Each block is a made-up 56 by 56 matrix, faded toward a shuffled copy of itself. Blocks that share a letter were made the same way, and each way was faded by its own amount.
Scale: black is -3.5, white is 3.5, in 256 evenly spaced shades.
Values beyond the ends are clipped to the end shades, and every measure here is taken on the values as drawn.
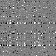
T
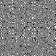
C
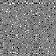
C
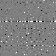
T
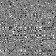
C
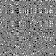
C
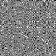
C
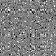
C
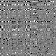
T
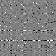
T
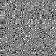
C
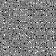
C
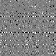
T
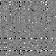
T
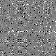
C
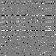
T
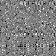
C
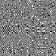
C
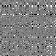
T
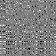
T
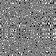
C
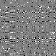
T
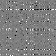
T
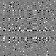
T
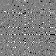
T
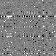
T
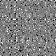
C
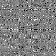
C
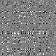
T
